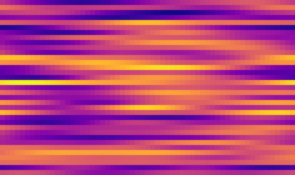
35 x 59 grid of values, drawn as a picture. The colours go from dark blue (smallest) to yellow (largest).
The ninth with the lowest average is the top left. Streaks run across, left to right. The ninth with the highest average is the centre.
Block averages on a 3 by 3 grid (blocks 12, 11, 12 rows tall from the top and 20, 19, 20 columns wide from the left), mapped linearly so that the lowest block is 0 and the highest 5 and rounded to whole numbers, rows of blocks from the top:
022 / 253 / 112
